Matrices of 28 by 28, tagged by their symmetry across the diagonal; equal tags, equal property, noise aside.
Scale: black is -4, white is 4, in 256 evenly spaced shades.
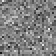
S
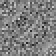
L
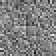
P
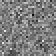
S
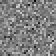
S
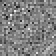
L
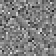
P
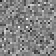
L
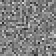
P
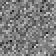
L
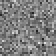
P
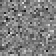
S
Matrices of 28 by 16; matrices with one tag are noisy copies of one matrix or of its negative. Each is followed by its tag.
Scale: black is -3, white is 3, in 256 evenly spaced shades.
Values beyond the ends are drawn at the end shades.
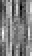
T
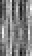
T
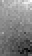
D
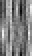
T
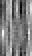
T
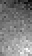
D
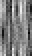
T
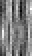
T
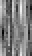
T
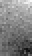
D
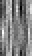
T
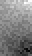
D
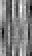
T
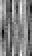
T
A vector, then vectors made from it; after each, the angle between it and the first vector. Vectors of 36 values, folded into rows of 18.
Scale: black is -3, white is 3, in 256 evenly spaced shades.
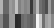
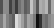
nearly opposite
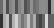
partly opposed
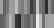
nearly parallel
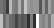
partly aligned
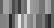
partly opposed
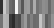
orthogonal
